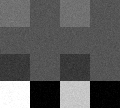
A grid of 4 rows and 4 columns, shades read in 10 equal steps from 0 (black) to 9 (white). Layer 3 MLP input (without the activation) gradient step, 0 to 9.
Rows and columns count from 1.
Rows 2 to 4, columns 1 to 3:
3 3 3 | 2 3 2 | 9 0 7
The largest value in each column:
9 3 7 3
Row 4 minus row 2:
6 -3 4 -3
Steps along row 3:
up down up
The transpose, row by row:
4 3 2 9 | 3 3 3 0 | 4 3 2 7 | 3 3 3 0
